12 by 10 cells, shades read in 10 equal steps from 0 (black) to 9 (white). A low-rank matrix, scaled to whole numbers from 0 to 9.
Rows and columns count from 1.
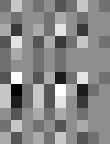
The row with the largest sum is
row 11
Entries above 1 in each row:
10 10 10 10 10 10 9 8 9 10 10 10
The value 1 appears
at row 7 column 6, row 8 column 8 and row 9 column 2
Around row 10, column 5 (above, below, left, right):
3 5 6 6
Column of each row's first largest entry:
2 6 6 2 2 2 2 6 6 4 2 6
